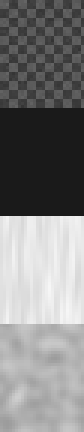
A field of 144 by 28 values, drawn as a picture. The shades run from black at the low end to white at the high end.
It is made of 4 by 1 panels. Panel 1,1: low, checkered. Panel 2,1: very low, flat. Panel 3,1: very high, streaked downward, faint in contrast. Panel 4,1: high, blotchy, faint in contrast.
